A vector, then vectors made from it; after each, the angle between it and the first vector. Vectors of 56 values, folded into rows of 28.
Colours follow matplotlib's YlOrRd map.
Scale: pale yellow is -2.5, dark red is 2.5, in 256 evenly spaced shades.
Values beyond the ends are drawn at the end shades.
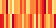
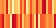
nearly parallel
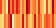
nearly opposite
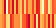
partly opposed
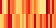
partly opposed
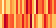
orthogonal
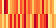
orthogonal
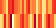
nearly opposite
